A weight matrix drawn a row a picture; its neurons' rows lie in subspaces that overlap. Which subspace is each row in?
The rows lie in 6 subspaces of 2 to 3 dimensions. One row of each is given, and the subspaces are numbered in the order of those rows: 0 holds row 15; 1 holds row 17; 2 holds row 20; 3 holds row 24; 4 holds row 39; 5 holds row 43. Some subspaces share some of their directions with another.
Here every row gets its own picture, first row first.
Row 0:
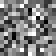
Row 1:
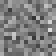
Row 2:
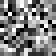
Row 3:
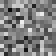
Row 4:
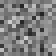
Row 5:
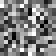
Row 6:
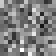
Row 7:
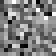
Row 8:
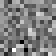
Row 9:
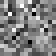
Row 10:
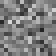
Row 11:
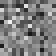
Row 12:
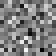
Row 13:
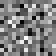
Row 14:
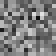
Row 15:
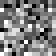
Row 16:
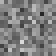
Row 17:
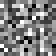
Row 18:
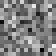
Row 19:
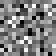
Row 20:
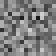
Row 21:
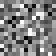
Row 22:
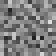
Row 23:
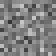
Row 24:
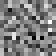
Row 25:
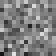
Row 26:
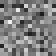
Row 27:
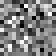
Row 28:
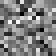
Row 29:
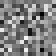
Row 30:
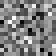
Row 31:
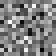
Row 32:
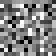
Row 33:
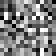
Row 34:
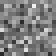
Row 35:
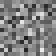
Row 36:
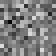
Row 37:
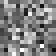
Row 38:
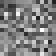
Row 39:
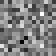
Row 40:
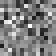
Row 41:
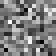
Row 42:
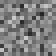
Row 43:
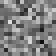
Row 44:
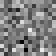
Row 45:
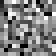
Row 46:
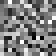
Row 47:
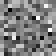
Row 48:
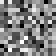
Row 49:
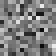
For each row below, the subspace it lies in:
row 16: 4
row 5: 4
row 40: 0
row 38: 0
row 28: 5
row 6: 4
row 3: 3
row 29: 2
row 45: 1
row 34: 0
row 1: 3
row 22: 3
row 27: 1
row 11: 0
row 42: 5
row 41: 5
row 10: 5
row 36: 0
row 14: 2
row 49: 5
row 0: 4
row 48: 4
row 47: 3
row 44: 3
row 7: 1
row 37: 5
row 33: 0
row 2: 2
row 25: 0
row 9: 2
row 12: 3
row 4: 5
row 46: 3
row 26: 0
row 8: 3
